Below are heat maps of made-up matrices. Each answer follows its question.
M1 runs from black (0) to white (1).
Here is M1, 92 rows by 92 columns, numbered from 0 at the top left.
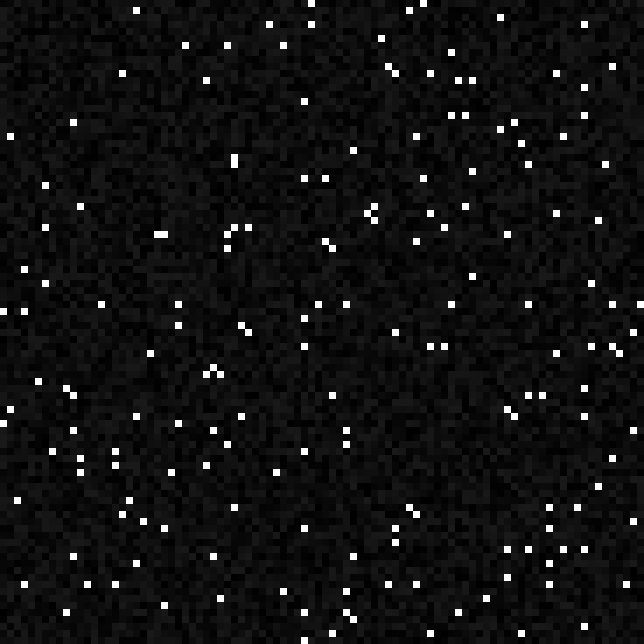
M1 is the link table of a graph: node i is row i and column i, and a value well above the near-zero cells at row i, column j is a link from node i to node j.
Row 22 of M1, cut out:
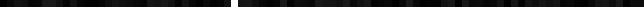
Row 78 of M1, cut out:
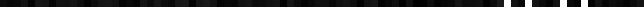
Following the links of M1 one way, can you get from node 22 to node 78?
yes
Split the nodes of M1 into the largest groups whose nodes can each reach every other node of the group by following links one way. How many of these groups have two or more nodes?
3
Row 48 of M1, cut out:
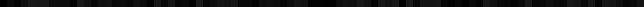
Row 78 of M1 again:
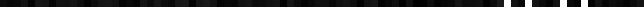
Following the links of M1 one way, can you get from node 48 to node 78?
no
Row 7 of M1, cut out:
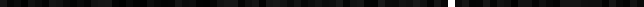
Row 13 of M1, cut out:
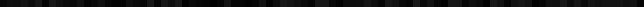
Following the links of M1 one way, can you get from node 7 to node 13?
no
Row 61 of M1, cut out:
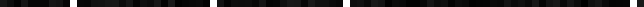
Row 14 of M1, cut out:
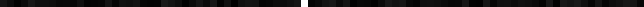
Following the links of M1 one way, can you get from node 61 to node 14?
yes
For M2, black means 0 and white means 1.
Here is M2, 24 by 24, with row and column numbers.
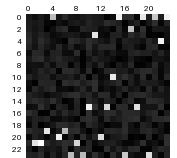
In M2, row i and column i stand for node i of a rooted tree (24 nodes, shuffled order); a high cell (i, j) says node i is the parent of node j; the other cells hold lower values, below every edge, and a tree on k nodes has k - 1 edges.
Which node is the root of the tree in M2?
0
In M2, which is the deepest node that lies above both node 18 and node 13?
15
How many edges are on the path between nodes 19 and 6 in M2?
1
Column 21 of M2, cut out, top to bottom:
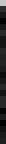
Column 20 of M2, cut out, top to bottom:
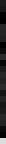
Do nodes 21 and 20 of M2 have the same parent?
no
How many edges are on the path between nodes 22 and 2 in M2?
4
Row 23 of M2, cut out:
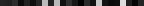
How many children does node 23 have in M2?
4
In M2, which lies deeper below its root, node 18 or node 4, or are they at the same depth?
node 18
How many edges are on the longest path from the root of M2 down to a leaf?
3
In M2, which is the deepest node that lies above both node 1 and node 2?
21
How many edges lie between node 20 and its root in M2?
2
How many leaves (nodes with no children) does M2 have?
14
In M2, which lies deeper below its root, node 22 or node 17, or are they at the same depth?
node 17
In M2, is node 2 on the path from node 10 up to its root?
no
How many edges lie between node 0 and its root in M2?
0
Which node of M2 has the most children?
0
